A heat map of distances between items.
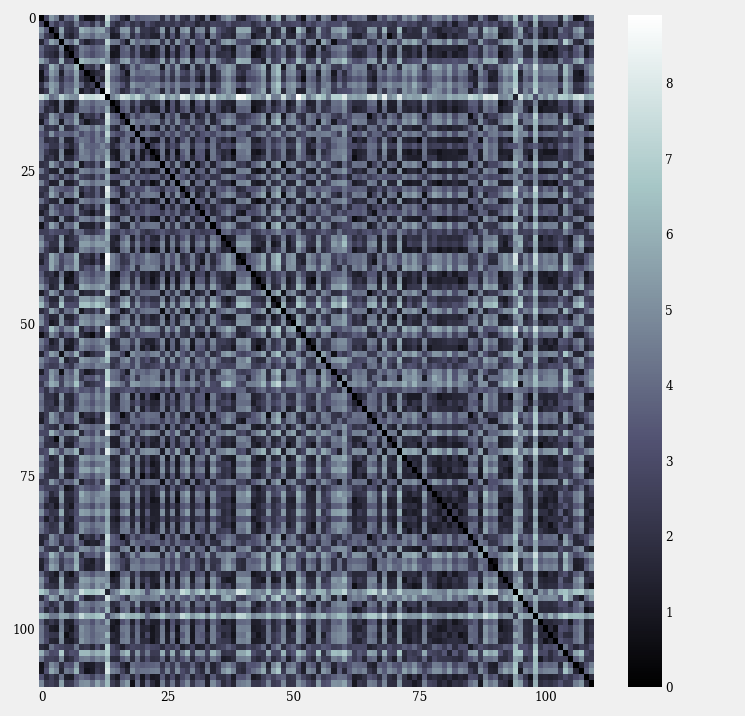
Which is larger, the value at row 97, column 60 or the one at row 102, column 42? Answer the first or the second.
the first
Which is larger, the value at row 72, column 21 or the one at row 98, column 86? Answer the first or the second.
the second
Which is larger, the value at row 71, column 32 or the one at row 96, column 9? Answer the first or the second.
the second
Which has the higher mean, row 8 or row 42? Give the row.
8
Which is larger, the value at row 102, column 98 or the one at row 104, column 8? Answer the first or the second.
the second
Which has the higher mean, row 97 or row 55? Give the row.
55
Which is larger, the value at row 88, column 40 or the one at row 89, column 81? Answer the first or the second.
the second
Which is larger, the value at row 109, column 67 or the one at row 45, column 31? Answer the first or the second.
the first
